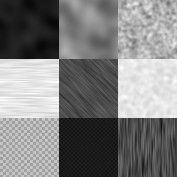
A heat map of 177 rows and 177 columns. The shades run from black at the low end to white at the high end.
The table splits into 3 rows of 3 panels. Panel 1,1: very low, smooth, faint in contrast. Panel 1,2: middling, smooth. Panel 1,3: high, blotchy. Panel 2,1: very high, streaked across, faint in contrast. Panel 2,2: low, slanting down to the right, faint in contrast. Panel 2,3: very high, blotchy, faint in contrast. Panel 3,1: high, checkered. Panel 3,2: very low, checkered, faint in contrast. Panel 3,3: low, streaked downward.
